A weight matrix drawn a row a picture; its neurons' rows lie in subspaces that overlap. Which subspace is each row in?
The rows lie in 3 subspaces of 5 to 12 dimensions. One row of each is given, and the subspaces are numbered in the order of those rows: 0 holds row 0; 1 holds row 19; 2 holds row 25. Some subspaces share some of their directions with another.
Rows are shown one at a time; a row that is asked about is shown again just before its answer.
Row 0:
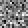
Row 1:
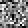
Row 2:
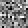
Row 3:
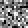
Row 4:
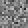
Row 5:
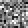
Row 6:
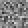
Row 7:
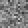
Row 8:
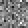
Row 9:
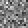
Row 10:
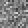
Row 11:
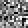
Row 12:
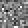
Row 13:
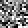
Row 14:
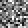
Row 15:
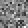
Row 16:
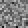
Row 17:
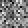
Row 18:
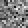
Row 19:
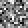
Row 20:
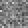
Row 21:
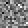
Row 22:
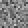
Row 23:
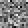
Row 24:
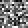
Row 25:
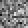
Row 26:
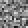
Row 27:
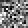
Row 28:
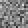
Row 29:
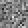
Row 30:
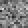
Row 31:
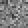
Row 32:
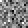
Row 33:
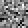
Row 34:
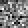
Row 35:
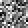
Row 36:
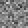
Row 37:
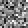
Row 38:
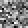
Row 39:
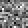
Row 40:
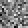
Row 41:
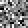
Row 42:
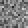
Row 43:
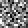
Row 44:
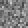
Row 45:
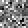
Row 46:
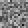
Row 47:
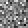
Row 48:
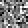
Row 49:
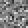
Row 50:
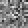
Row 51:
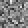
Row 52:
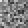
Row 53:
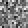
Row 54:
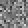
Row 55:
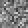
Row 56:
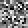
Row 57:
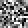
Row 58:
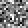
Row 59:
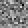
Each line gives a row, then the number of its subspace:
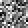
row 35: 2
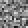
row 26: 2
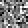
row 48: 2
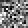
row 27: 2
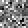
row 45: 0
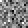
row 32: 2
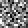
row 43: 2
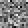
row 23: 0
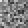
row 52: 2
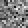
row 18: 2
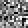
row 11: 2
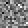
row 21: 0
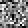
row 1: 1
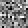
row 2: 2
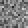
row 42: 2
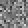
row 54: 1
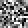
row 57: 2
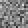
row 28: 2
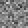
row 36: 0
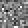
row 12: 2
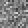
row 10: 1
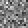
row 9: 1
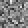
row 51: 0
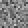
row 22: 2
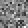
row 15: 2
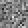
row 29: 1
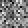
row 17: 2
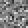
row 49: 2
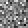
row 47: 1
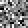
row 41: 0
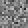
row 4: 2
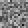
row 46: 0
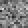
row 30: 0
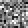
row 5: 2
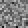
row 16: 2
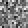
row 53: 2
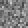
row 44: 2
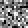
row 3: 2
